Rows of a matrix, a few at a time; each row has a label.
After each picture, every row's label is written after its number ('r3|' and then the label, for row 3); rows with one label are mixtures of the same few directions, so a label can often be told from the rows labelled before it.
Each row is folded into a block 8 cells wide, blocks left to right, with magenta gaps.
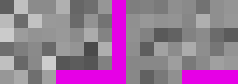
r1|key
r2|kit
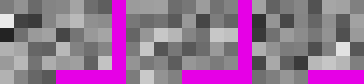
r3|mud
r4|kit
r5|key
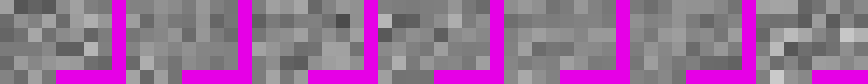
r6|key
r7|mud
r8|key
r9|mud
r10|kit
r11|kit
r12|kit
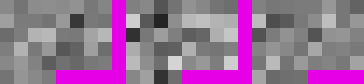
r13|kit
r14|mud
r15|mud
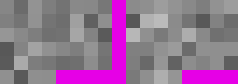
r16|mud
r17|mud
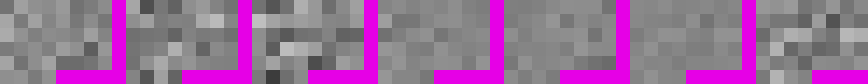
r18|key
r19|key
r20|kit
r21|mud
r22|kit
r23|kit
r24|kit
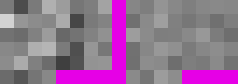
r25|kit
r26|mud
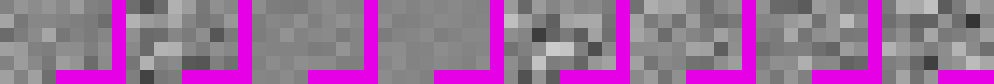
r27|mud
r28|kit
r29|key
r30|mud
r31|key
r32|key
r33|key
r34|key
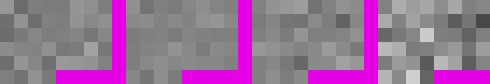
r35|key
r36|key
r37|key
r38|mud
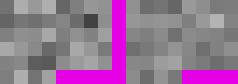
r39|key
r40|key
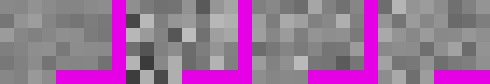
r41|mud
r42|mud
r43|key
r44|key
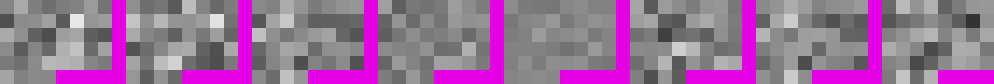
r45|kit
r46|key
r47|mud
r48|key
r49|key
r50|key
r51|mud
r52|key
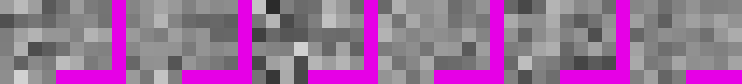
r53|kit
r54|mud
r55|key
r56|key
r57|kit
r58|mud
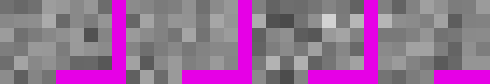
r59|kit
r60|mud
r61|mud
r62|kit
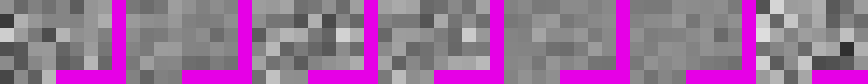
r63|mud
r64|kit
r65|kit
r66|kit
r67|key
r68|kit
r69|key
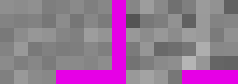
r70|kit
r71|kit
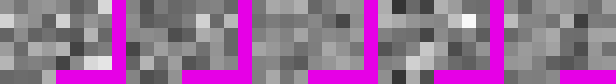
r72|kit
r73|mud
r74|key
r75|key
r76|kit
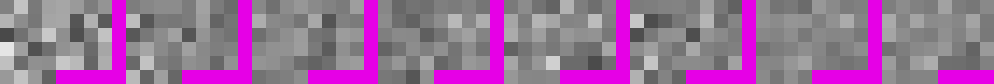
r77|mud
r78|mud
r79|kit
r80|mud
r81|key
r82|mud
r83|key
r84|key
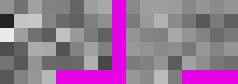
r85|mud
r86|mud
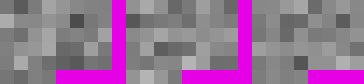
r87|kit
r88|kit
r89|key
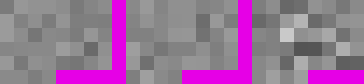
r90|key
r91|mud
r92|key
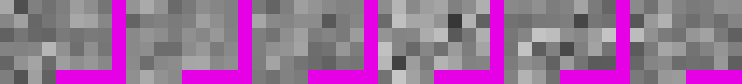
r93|key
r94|kit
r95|kit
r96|mud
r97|kit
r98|mud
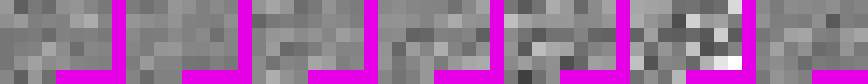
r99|key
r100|kit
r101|kit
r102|kit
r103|kit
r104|kit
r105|kit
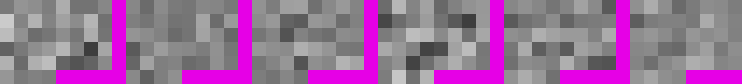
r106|key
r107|mud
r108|key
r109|key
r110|kit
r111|kit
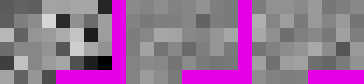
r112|kit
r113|kit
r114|key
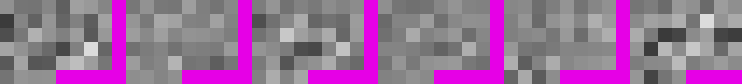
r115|key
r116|key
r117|key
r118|key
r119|mud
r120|kit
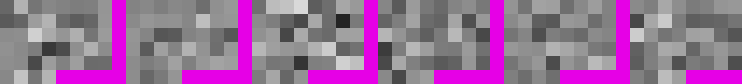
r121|key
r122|kit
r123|key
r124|mud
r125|key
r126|mud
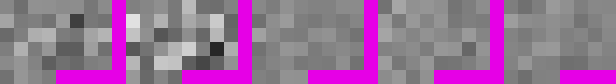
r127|kit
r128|key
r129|mud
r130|key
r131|kit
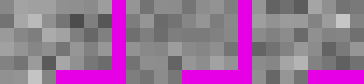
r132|mud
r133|key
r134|key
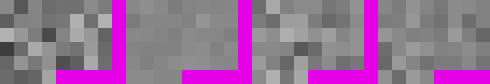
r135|mud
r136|kit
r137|key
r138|mud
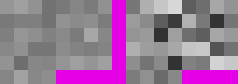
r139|kit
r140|key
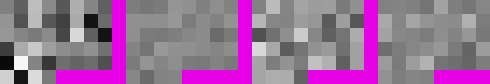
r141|mud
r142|kit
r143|mud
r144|key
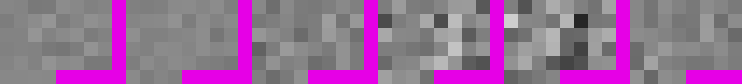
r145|key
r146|kit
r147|mud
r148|kit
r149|kit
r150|mud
